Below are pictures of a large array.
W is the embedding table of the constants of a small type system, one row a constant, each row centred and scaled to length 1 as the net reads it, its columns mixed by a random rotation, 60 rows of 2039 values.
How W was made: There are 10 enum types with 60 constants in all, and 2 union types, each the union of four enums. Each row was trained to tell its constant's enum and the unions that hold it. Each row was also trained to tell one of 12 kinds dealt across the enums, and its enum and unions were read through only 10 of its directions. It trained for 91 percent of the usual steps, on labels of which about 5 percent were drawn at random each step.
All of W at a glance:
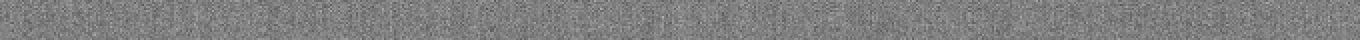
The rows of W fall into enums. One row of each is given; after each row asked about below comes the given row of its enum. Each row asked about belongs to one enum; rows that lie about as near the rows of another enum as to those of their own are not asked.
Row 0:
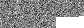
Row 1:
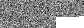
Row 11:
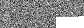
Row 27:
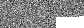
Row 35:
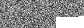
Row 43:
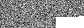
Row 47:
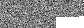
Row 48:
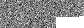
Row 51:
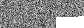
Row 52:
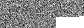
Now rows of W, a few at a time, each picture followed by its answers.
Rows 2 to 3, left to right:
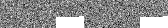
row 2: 52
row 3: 35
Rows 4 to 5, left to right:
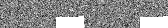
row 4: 43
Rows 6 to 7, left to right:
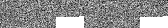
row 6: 52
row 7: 43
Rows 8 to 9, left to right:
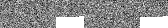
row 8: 1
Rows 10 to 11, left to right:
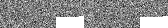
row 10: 35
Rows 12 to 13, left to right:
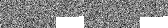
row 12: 48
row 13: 1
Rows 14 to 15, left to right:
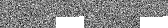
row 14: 52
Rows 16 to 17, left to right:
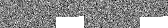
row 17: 43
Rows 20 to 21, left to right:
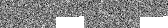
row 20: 52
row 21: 1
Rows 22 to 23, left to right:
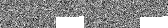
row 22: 48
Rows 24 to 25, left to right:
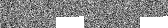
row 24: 27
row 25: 11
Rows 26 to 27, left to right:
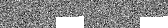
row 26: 51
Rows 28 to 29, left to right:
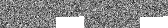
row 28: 52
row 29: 27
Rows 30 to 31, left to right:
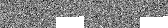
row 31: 27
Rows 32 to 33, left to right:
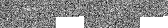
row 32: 51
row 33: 35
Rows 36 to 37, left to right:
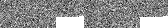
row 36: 48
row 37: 51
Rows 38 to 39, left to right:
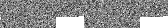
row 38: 0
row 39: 1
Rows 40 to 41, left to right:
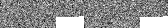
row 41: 43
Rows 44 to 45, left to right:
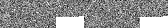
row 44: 11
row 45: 43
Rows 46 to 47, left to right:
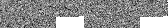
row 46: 35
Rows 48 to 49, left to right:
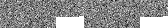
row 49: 35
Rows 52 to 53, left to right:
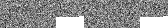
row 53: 1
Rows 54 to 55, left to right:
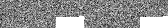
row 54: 52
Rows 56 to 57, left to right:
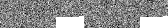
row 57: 35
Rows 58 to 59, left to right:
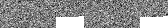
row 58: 43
